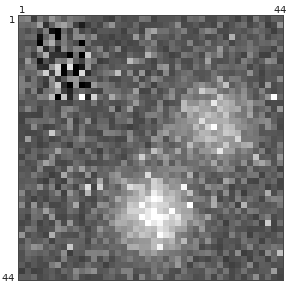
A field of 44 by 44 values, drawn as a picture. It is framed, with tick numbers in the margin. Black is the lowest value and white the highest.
Mirror symmetry: none. Odd patch: rougher, in the top left. Roughest part: top left. Stripes: none. Histogram: skewed, a long tail of high values. Bumps: two.
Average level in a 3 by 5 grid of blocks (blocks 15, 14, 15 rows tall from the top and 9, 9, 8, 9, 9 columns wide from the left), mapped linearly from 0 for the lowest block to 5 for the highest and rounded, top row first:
0 0 0 1 0 | 0 0 2 3 1 | 0 1 5 1 0
